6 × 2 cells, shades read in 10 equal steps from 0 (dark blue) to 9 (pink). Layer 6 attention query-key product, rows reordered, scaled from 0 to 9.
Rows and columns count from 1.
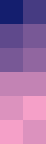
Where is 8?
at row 5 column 1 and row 6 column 2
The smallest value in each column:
0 2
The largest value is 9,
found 2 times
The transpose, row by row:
0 3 4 7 8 9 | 2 4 5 7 9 8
